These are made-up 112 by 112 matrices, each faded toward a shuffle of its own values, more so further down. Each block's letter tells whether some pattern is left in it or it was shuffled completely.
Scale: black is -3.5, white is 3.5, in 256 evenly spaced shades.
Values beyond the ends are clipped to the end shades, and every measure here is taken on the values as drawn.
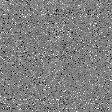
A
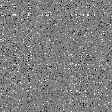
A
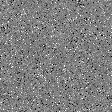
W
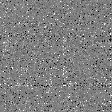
A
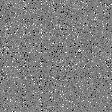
A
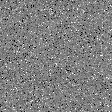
W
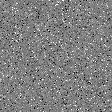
W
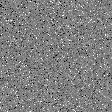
W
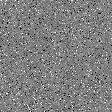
W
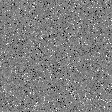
W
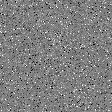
W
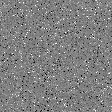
W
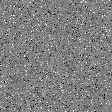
W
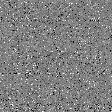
A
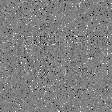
A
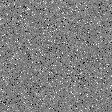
W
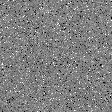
W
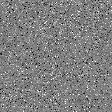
A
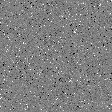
W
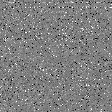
A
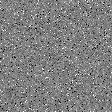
W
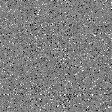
A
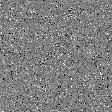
A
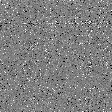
A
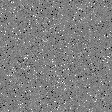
W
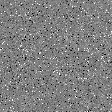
A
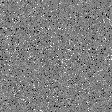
A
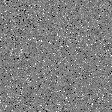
W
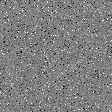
W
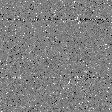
A
